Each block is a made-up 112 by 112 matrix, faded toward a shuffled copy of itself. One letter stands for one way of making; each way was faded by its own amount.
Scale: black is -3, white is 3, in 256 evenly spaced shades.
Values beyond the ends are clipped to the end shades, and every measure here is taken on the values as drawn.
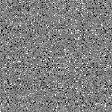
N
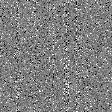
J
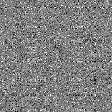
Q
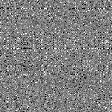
Q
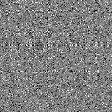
Q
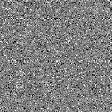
Q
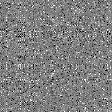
N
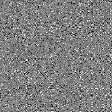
N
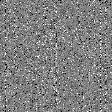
J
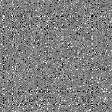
N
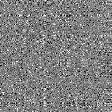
Q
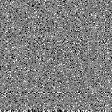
Q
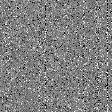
J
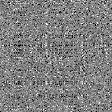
Q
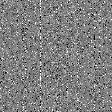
J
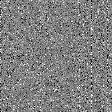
J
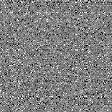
Q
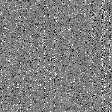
J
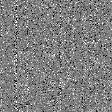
J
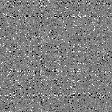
N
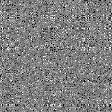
Q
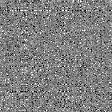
Q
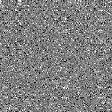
Q
